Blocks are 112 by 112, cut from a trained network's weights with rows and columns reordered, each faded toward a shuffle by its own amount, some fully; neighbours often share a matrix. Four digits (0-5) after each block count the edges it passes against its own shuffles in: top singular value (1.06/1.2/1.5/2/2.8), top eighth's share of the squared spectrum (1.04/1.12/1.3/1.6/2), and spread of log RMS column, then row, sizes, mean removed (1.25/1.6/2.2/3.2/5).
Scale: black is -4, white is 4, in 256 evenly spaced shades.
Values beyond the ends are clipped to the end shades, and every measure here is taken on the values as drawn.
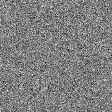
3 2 0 0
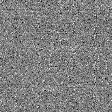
1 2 2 0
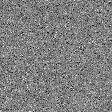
0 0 0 0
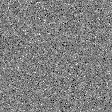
0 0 0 0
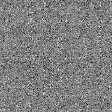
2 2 2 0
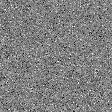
0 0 0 0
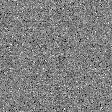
1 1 0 0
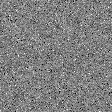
0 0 0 0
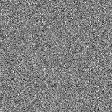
3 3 1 1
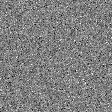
0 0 0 0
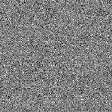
3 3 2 2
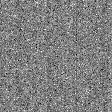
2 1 0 0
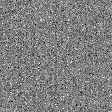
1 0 0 0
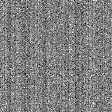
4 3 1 2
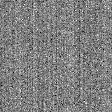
3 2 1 1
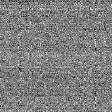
3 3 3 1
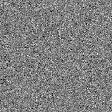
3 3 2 1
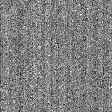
3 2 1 1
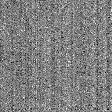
3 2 1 1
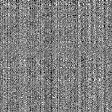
4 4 2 3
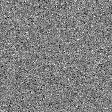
1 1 0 0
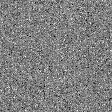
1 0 0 0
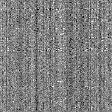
4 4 2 3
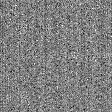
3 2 0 0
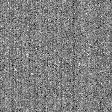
3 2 0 1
